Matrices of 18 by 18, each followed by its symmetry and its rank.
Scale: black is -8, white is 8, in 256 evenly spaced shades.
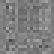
neither, rank three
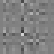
neither, rank two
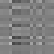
neither, rank one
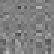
neither, rank three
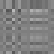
neither, rank one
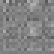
neither, rank three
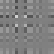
symmetric, rank one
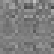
neither, rank three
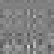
neither, rank two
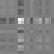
symmetric, rank one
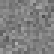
antisymmetric, full rank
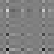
neither, rank one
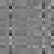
neither, rank two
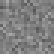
antisymmetric, full rank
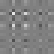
symmetric, rank one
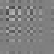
symmetric, rank one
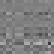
neither, rank two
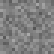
antisymmetric, full rank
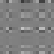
neither, rank one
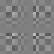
symmetric, rank one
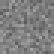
antisymmetric, full rank
